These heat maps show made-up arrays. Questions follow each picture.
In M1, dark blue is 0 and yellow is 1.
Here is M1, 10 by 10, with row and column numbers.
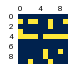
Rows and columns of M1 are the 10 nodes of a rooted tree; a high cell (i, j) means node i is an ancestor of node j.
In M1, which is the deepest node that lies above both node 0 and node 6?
1
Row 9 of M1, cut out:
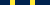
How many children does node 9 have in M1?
1
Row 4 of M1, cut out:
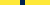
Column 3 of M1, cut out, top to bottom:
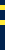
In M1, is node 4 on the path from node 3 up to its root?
yes
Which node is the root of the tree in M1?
4
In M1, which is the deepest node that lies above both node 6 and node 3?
1
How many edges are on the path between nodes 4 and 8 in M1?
2
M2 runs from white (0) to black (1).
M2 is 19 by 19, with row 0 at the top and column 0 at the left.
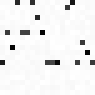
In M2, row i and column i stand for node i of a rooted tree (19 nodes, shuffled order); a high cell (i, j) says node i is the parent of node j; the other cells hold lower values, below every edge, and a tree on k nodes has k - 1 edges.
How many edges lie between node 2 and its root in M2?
2
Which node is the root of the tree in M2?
12
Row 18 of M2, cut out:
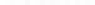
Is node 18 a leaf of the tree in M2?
yes
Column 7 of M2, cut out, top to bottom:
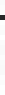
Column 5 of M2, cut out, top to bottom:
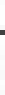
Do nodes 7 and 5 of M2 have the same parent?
no
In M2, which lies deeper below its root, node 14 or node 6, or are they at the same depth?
the same depth
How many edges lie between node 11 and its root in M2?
1
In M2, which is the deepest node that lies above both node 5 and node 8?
6
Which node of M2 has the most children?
12
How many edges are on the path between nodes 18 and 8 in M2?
4
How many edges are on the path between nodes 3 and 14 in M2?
2
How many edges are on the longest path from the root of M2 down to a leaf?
4
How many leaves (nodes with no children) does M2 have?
11
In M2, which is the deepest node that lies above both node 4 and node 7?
0
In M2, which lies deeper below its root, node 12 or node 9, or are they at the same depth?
node 9
